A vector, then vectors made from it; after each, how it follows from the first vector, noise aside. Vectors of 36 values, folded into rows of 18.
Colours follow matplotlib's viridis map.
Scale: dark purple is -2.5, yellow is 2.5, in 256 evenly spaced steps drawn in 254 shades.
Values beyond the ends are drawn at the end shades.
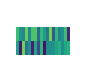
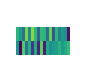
copied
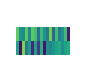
copied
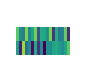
copied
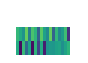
copied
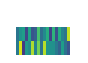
negated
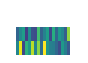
negated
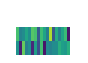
copied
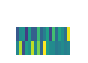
negated
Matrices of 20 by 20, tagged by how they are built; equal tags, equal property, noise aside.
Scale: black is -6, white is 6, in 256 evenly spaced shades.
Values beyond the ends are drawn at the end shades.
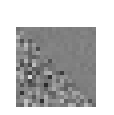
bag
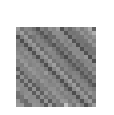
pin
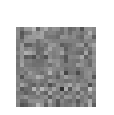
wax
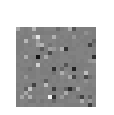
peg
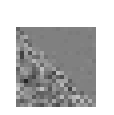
bag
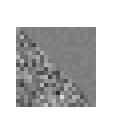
bag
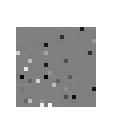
peg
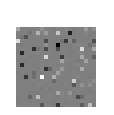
peg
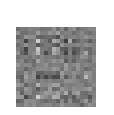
wax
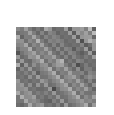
pin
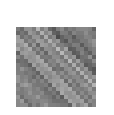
pin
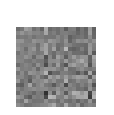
wax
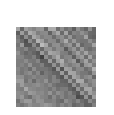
pin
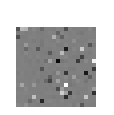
peg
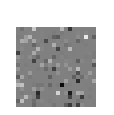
peg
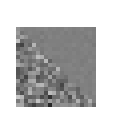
bag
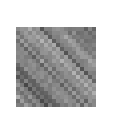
pin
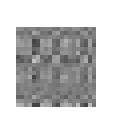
wax
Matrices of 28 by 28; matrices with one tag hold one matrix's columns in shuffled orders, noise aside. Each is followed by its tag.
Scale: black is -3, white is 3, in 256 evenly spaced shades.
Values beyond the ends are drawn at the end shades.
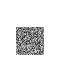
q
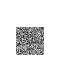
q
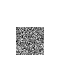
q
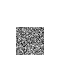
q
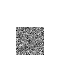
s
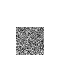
s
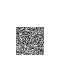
q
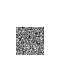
q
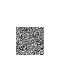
s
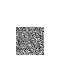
s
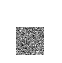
s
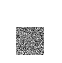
s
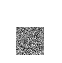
s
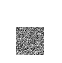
s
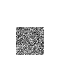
q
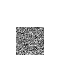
s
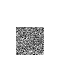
s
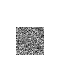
s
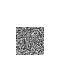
s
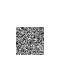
q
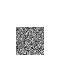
s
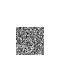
q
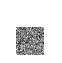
q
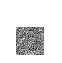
s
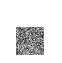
q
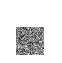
q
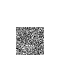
q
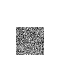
q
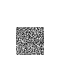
q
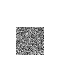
s
